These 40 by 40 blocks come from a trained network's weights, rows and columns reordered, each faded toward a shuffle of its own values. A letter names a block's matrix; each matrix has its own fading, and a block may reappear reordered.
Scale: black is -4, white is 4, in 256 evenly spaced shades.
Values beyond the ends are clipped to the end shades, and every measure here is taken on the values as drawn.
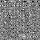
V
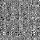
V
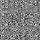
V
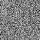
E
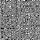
V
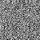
E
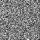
E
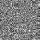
E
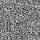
E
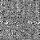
V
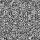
E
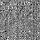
V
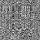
E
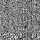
V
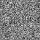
E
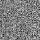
E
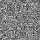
E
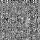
V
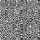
E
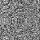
E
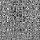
V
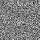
E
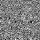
E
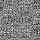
E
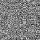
E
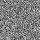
E
